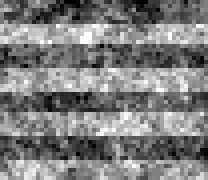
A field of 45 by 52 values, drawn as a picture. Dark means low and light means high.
Stripes running across repeat 4 times from top to bottom. Overall the values sit about 50% of the way up the scale. The grain runs across in streaks. There is no overall slope.
